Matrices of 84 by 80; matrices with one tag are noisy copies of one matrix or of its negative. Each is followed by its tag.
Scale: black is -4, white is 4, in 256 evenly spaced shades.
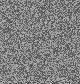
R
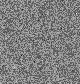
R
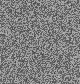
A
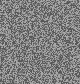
A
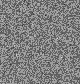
A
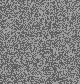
R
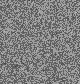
R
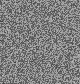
A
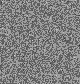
A
